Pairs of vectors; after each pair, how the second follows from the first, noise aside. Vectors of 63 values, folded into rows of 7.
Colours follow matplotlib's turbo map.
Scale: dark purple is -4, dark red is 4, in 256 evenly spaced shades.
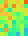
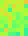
shrunk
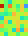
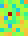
wrapped around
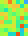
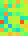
wrapped around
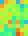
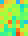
copied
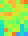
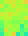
shrunk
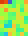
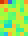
copied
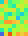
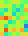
wrapped around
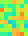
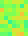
shrunk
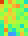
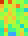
copied
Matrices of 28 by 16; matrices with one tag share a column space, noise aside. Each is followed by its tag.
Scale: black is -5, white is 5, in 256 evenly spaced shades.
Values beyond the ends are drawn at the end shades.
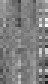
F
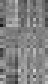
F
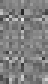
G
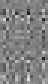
G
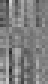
F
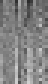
F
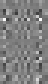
G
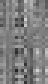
F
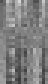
F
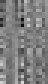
F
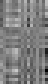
F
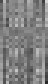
F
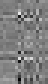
G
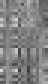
F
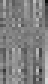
F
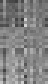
F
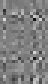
G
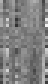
F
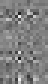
G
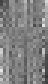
F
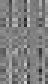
F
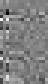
G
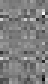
G
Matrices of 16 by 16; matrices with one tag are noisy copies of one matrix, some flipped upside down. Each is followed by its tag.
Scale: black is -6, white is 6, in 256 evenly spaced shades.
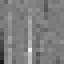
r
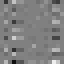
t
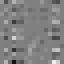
t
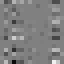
t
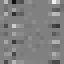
t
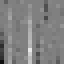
r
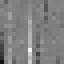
r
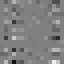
t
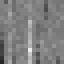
r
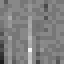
r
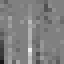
r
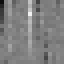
r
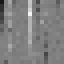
r
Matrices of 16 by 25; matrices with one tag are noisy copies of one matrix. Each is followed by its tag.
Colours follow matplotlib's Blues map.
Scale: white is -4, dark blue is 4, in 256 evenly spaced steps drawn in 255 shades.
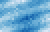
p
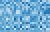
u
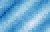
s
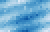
p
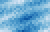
p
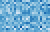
u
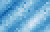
s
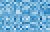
u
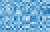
u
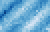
s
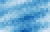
p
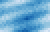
p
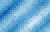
s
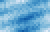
p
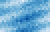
p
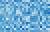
u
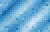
s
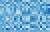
u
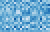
u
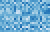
u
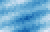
p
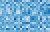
u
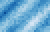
s
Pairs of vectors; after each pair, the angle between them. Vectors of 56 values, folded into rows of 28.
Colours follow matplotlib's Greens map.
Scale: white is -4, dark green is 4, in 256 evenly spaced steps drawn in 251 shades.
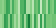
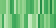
partly opposed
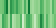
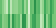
nearly opposite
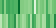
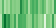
orthogonal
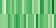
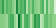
orthogonal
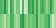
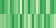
partly aligned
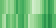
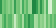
partly opposed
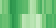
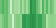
nearly opposite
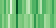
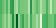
orthogonal
